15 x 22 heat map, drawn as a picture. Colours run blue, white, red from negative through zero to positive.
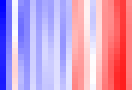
The field climbs toward the right. On average the colour sits 50% of the way up the scale. The grain runs up and down. The ninth with the highest average is the bottom right.
